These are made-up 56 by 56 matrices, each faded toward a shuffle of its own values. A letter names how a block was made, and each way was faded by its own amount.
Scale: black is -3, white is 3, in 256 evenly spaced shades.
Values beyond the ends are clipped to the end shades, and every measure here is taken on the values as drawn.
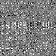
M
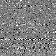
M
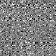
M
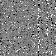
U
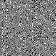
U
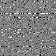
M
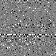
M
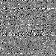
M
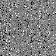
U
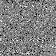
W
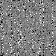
U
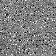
W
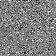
W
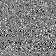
W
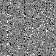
U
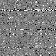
M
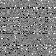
M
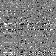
M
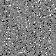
U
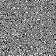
W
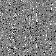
U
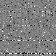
M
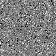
W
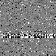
M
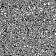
W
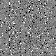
U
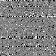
M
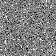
W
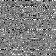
M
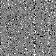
U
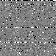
M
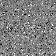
W
